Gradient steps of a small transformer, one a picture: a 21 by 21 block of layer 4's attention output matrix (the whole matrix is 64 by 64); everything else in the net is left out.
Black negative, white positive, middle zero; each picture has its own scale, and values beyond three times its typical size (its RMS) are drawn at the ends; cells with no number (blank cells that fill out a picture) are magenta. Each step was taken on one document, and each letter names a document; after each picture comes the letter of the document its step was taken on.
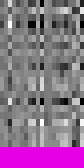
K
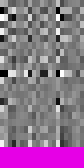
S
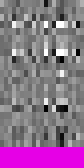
S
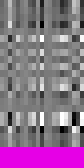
K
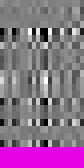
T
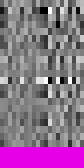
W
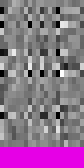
S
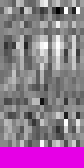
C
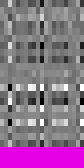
K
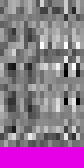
C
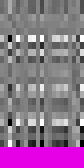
K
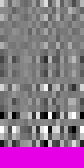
T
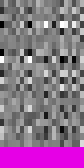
S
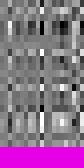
K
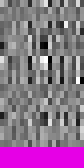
W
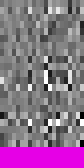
W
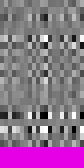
T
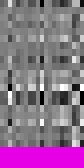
K
